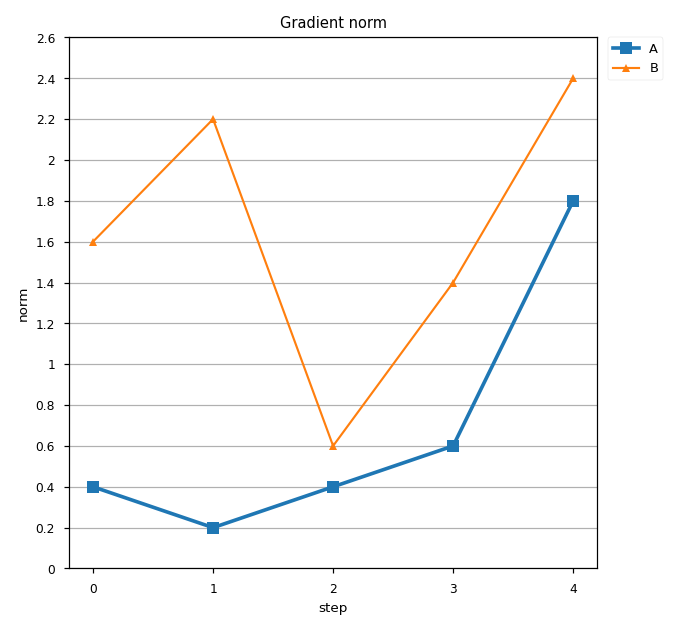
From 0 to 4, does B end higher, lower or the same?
higher
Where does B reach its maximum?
4
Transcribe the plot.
Title: Gradient norm
x-axis: step, ticks 0 1 2 3 4
y-axis: norm, ticks 0 0.2 0.4 0.6 0.8 1 1.2 1.4 1.6 1.8 2 2.2 2.4 2.6
Legend: A, B
Values:
A: 0.4 0.2 0.4 0.6 1.8
B: 1.6 2.2 0.6 1.4 2.4
